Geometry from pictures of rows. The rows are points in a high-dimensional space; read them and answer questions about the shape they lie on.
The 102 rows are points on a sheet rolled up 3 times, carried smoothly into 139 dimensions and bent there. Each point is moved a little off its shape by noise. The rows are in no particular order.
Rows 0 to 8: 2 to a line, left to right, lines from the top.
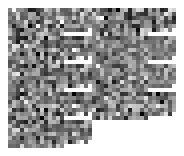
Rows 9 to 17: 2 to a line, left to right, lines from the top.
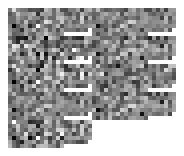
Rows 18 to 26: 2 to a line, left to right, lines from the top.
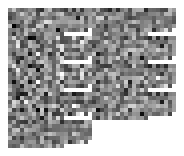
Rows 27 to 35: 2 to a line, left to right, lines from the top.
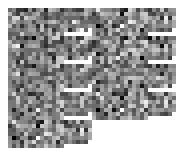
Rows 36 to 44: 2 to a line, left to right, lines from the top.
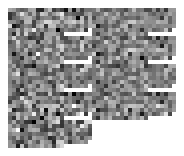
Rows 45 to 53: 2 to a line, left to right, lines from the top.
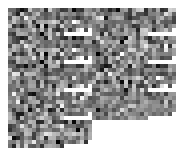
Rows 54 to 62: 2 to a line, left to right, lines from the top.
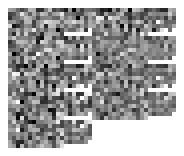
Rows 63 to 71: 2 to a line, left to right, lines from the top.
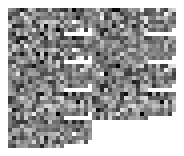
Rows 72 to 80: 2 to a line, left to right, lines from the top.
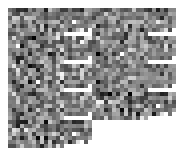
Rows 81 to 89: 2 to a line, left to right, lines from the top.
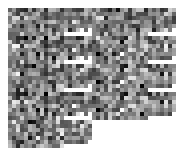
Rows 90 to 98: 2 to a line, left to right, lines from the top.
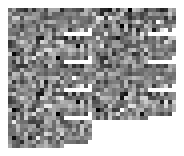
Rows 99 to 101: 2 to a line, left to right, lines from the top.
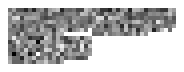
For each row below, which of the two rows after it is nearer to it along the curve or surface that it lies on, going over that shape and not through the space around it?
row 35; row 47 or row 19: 47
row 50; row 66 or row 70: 70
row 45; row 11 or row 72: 11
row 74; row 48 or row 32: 48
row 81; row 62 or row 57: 62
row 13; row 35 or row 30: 35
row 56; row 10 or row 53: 53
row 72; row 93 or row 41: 93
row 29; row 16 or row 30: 16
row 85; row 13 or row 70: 13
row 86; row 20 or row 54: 54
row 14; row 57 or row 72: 57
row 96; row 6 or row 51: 6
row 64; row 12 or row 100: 100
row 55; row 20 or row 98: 20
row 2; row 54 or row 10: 54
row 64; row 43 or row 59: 59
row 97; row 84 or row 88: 88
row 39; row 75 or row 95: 75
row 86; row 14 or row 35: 35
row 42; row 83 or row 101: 83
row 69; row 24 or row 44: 24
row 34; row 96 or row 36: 96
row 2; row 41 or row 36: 36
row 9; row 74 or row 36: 74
